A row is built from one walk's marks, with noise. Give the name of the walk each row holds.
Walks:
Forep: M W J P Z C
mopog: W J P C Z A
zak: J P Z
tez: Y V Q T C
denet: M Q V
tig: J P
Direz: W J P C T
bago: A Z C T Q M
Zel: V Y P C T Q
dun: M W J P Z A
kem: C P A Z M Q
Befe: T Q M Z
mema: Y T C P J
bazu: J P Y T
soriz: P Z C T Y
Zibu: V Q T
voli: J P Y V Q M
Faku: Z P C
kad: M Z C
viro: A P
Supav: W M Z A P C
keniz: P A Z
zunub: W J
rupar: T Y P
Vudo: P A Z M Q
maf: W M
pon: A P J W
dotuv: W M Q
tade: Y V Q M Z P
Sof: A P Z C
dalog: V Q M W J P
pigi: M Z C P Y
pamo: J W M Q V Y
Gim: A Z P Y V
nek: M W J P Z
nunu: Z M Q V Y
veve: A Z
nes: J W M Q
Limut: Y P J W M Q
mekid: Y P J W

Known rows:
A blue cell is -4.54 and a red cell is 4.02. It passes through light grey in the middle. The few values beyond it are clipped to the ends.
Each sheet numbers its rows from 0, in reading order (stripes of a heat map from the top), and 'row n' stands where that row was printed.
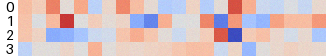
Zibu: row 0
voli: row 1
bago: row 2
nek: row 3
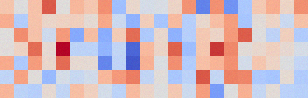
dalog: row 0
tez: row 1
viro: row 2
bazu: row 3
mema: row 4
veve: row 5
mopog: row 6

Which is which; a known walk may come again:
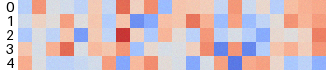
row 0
dotuv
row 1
Limut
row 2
nunu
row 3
dalog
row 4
Sof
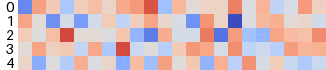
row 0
maf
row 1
kem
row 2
voli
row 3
nes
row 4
soriz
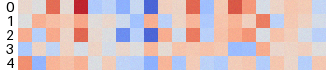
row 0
bazu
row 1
pon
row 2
mema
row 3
dun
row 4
Zel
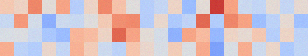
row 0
Zibu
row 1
veve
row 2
kad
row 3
mopog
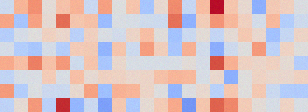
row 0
zunub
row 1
Direz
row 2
Gim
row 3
pigi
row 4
tig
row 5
nek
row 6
Faku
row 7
rupar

